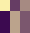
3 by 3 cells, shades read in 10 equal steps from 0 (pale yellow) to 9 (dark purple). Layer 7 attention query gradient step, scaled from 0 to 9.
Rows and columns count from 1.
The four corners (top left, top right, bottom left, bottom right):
0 4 9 6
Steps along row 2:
down up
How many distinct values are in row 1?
3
